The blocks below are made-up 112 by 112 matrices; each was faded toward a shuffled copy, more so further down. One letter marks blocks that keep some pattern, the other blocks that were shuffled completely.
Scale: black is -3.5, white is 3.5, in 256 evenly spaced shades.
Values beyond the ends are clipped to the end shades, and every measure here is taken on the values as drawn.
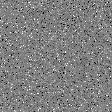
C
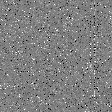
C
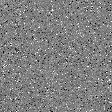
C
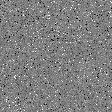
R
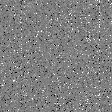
C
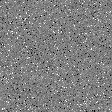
R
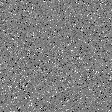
R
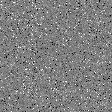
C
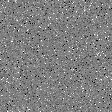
R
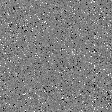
C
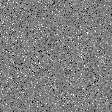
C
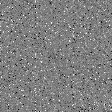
C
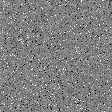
R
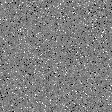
R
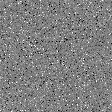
R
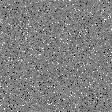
R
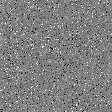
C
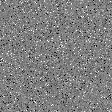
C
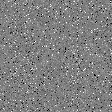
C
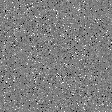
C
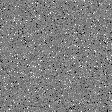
R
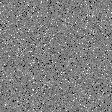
R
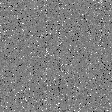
C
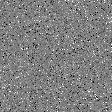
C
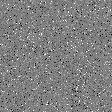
R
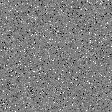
R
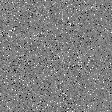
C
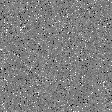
C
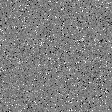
R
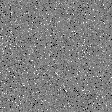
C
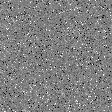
R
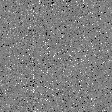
C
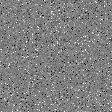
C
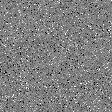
R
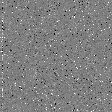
C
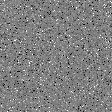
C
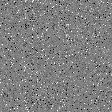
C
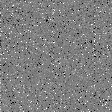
C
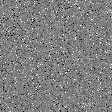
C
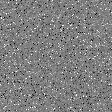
R
